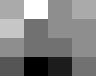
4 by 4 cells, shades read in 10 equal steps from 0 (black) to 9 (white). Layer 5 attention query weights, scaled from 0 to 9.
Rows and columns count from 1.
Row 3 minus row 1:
-1 -5 -1 -1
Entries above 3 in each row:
4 4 4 1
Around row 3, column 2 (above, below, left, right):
4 0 5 4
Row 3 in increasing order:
4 4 5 5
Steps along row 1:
up down up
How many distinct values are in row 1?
3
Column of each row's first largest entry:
2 1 1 4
